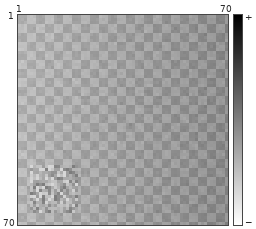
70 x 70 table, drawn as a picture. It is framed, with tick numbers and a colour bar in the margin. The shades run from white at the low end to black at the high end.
Values change most from cell to cell in the bottom left. The field climbs toward the right. The histogram is bell-shaped. In the bottom left lies a patch that is rougher than the rest. A checkerboard runs through the table.
